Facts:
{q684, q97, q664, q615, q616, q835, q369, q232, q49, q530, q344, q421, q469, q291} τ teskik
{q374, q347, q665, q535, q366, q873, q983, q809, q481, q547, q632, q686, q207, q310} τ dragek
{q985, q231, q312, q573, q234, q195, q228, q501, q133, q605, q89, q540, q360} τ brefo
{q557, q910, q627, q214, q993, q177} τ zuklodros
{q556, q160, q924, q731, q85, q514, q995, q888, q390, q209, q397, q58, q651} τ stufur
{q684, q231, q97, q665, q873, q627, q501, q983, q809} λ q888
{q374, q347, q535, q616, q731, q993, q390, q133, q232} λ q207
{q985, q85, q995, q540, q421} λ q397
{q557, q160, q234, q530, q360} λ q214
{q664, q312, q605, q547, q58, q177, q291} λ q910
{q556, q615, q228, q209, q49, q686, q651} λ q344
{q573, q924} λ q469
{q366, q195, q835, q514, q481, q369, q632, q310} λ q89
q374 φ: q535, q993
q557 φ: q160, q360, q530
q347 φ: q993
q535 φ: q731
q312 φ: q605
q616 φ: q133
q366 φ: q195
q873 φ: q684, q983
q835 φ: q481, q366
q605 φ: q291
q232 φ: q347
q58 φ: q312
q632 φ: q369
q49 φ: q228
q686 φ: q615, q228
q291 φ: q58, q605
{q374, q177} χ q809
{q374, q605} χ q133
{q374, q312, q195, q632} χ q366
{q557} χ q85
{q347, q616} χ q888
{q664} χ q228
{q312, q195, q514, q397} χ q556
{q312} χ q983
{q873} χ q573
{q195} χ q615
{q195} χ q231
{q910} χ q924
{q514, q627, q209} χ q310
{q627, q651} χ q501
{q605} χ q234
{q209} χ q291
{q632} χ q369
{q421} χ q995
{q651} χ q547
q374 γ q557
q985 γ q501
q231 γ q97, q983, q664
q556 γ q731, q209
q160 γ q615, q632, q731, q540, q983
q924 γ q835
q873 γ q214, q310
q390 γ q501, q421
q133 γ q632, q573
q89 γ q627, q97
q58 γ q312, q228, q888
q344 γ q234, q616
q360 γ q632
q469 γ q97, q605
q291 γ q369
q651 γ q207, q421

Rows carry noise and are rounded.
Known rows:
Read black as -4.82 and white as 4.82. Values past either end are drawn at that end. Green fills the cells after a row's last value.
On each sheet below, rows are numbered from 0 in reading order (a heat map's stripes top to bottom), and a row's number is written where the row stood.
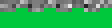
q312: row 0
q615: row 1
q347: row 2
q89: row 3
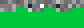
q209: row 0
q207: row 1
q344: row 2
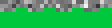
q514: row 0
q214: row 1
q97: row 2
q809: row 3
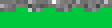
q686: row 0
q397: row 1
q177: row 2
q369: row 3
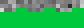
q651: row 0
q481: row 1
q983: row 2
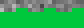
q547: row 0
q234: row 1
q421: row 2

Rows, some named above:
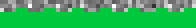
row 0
q651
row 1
q873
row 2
q627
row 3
q632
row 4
q501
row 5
q983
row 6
q627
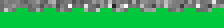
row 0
q540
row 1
q556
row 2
q616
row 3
q627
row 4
q731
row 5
q983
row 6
q177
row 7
q665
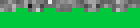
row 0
q209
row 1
q133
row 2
q985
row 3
q160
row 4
q360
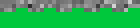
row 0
q605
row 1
q469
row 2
q664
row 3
q366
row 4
q684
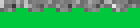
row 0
q231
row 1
q234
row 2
q234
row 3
q195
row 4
q557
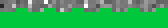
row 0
q232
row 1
q888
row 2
q540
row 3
q873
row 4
q228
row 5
q530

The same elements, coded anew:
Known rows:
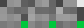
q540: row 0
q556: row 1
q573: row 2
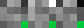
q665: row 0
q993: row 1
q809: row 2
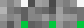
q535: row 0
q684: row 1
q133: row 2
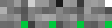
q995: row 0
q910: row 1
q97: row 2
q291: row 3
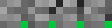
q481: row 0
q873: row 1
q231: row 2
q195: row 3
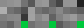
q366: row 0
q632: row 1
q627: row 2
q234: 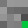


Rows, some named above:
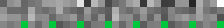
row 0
q556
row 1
q731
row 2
q312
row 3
q501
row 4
q731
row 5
q501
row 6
q627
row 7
q232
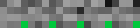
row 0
q160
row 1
q664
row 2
q873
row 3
q888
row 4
q627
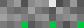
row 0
q209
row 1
q605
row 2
q664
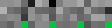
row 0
q366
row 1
q983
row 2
q985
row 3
q873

